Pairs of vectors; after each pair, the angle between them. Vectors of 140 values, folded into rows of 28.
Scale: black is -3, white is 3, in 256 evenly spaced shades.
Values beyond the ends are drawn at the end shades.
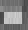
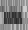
nearly opposite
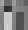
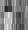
nearly parallel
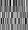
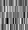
orthogonal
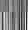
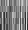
nearly opposite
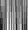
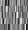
orthogonal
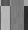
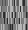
orthogonal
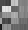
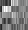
nearly parallel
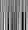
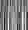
nearly opposite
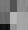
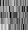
partly opposed
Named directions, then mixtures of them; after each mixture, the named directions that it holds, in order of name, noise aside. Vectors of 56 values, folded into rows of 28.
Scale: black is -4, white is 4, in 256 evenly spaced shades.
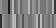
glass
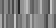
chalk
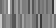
glass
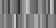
chalk, glass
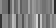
glass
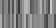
chalk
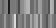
chalk, glass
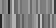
glass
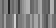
chalk, glass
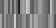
chalk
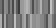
chalk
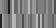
glass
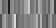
chalk, glass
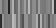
glass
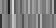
glass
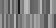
chalk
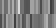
chalk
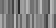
chalk
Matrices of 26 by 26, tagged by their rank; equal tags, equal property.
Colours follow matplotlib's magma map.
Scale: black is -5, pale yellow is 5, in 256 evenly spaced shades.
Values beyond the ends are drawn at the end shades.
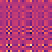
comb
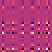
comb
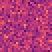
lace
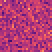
lace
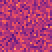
lace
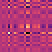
comb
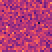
lace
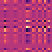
comb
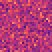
lace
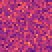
lace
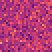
lace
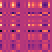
comb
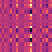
comb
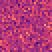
lace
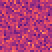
lace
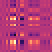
comb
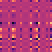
comb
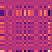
comb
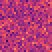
lace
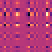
comb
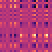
comb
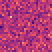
lace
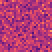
lace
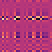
comb
